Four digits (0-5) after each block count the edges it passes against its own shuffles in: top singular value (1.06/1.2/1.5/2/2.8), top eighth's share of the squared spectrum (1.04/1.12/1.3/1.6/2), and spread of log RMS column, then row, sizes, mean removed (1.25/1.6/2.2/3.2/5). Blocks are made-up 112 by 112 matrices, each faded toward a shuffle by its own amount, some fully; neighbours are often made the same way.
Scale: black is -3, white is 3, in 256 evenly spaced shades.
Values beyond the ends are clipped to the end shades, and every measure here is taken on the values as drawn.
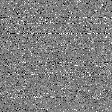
2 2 1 3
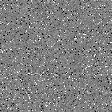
3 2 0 1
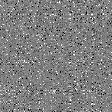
4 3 1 2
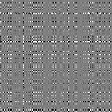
5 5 4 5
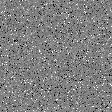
2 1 0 0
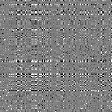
5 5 4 4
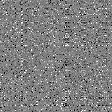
4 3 2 2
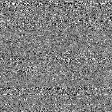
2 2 0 4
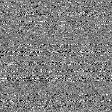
2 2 0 4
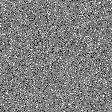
0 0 0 0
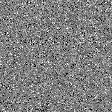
0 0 0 2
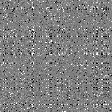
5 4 3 3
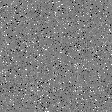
2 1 0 0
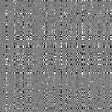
5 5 4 4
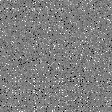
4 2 1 1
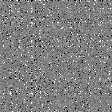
4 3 2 2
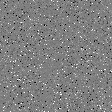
0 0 0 0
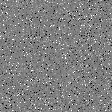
2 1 1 0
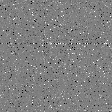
3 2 0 1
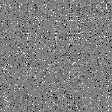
4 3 2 1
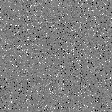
3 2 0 0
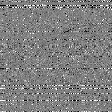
5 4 1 4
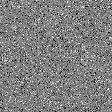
3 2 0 2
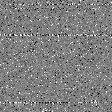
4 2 0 2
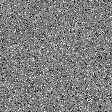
0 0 0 0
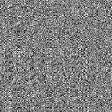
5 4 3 3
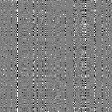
5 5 4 2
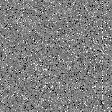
3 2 1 0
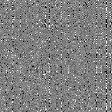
4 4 3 2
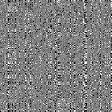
5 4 4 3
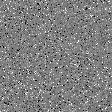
2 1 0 0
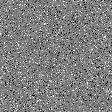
1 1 0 0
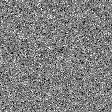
2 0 0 0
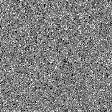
3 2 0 0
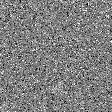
2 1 0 0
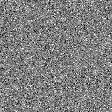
3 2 0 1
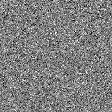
3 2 0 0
